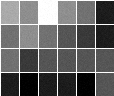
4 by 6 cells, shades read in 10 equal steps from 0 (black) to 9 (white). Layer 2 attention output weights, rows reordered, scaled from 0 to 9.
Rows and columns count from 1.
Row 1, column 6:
1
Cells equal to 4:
4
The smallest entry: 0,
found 2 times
